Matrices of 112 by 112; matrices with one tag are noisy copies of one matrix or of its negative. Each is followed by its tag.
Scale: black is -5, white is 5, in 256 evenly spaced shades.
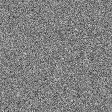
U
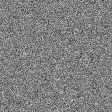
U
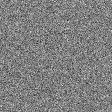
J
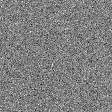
J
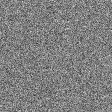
J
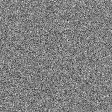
J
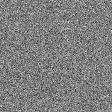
J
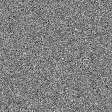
U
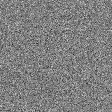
J
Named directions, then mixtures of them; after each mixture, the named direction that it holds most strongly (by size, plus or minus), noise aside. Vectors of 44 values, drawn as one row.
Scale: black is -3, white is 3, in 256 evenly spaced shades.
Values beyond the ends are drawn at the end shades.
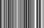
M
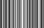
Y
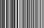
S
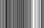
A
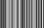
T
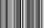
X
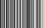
S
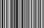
Y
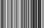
A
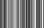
T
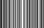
Y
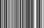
X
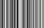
S
